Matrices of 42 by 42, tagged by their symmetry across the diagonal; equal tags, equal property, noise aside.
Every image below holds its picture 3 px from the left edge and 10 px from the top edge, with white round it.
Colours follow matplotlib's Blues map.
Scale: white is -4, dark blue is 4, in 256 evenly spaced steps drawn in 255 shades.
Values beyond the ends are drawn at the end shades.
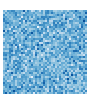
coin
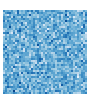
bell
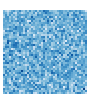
bell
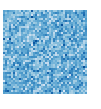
coin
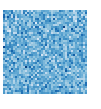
bell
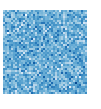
coin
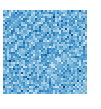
coin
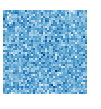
bell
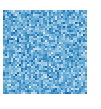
bell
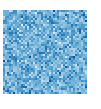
coin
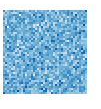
coin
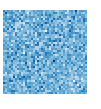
coin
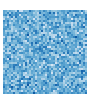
bell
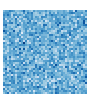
bell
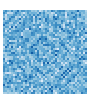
coin
